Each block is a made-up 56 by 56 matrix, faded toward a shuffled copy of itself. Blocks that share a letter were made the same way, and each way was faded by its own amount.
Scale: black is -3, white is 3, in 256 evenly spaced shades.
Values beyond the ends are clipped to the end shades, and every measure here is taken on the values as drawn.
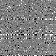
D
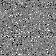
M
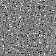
M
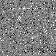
M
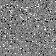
M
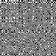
D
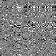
D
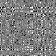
D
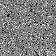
M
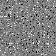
M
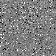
M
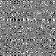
D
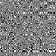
D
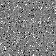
M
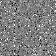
M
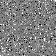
M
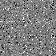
M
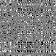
D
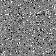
M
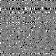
D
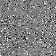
M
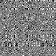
D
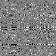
D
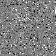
M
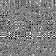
D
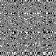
D
